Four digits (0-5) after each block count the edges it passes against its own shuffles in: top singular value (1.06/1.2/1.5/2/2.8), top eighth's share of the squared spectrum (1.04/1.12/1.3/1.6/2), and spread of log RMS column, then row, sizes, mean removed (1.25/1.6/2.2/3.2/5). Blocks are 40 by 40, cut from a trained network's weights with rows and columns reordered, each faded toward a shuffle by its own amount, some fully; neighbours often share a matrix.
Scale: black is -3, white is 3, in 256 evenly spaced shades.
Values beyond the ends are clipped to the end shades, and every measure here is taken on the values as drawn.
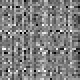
3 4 1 3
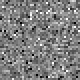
0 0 0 0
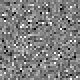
1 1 0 0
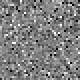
0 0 0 0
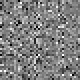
3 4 2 1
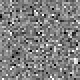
2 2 0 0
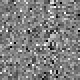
2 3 1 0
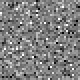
0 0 0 0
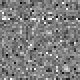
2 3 1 1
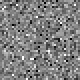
0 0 0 0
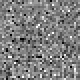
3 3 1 0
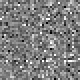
2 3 1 1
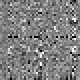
3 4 3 1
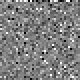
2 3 1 1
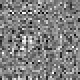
3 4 2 2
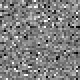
2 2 1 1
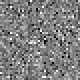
0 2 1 0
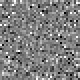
1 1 0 0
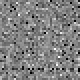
2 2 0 0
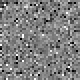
2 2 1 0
